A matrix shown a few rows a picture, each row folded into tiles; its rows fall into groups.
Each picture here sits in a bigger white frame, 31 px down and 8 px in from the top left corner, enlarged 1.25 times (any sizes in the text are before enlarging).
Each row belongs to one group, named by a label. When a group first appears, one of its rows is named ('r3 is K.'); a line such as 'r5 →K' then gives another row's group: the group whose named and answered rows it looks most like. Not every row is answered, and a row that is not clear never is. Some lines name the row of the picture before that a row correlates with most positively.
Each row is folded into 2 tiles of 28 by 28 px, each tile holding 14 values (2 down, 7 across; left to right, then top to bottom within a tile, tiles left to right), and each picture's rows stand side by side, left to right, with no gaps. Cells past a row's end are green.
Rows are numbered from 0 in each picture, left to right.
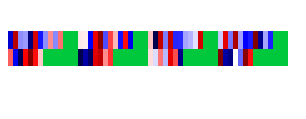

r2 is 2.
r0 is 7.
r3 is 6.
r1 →6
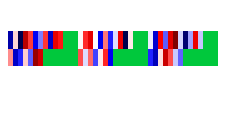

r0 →6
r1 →7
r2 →2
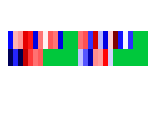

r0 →6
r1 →6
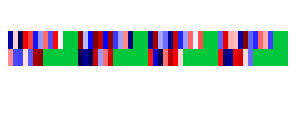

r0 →6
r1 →6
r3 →7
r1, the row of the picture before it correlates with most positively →0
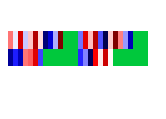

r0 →2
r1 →6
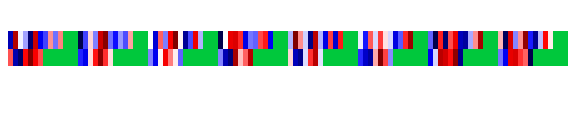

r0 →7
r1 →2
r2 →2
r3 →6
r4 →7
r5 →2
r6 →2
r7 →2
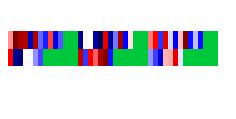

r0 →7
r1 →7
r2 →6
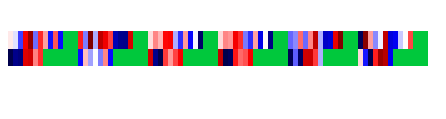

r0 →6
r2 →6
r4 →2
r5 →7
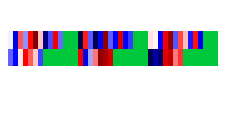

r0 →2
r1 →7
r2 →6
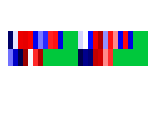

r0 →6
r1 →6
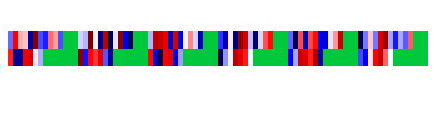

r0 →7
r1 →7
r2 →7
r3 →2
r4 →2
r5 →2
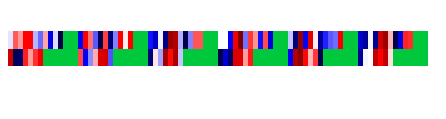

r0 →6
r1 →7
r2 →2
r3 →6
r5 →2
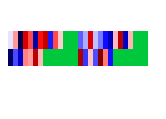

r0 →6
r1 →7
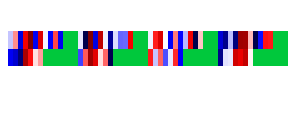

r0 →6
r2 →7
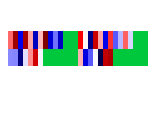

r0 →6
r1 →6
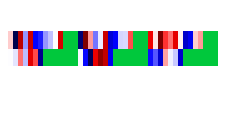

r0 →2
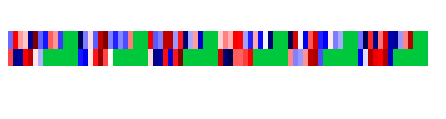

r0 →7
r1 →2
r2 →6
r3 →6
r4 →7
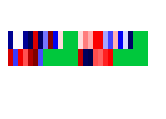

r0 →7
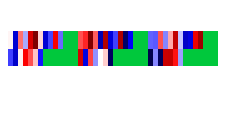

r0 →2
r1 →7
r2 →2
